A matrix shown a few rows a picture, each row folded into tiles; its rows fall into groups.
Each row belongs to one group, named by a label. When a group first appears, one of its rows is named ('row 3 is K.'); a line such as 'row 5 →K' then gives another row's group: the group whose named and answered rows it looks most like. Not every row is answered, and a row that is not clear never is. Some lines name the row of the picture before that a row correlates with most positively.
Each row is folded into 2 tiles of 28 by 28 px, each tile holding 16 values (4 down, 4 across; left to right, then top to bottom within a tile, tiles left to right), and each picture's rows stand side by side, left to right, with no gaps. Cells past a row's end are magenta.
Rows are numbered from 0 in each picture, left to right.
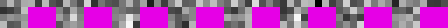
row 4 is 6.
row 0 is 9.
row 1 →6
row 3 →9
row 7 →6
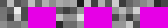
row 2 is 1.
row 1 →6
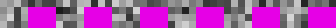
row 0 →1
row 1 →9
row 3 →6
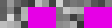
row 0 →1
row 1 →1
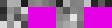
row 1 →6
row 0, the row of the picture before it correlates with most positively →0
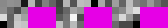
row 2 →1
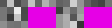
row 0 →9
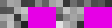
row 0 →1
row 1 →1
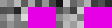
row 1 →6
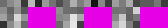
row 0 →6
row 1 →6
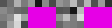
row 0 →6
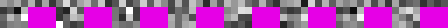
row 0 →6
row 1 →9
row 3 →9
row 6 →6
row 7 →1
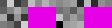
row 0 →9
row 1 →6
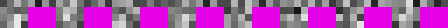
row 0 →6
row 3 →6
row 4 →9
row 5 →6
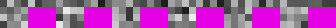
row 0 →6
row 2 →1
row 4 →9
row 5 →1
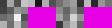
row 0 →9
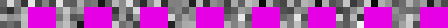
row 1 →1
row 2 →1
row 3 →6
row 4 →9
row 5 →9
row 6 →9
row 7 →6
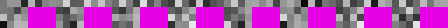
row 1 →9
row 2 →6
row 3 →6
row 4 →9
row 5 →6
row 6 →9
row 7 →9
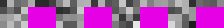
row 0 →6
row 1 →9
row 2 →9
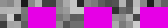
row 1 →1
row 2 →9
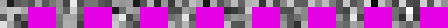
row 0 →1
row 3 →9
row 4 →9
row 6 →9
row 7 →9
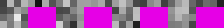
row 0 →9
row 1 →9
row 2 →1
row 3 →1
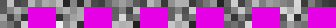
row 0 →9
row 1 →1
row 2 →1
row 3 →1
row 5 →1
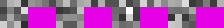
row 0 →1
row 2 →9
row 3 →1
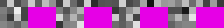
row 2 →9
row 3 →6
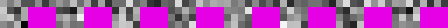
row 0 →1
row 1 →6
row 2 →1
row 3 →9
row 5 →1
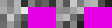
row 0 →1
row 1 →1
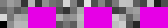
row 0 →6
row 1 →6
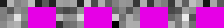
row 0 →6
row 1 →6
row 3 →9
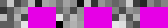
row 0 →9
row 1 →6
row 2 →1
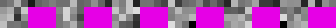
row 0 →1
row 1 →1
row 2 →1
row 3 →1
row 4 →6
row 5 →6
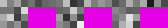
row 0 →1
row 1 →9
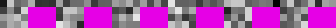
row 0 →6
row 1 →1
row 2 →6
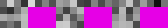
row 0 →6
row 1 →1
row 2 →1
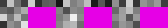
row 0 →6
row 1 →6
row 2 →1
